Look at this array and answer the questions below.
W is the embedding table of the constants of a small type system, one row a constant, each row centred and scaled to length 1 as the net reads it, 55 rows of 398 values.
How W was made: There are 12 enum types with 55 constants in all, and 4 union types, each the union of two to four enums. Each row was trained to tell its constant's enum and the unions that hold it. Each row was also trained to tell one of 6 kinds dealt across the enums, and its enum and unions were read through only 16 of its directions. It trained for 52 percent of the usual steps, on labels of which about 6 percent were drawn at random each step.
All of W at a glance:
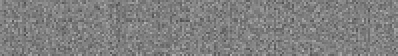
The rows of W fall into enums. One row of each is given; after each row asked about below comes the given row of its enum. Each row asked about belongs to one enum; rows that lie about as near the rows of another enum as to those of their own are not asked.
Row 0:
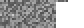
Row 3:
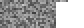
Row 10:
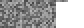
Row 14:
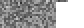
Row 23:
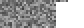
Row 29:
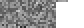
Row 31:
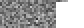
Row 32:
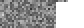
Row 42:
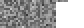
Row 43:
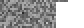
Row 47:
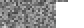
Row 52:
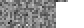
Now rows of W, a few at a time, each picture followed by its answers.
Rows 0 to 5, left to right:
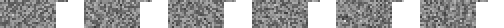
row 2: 32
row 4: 32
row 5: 42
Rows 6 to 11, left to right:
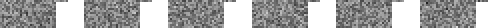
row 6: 3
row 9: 0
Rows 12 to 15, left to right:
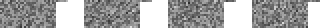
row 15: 47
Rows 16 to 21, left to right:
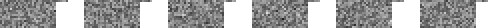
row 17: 52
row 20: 10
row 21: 10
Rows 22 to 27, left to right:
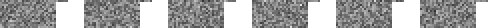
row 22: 0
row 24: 43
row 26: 47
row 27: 3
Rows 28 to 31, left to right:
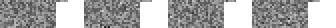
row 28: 32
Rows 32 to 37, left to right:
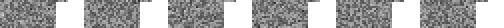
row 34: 3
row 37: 47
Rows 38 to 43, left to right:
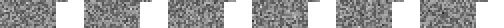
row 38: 0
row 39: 32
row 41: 14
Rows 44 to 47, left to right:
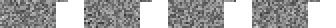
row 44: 0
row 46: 3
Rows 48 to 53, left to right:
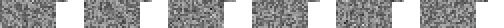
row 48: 10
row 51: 14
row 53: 47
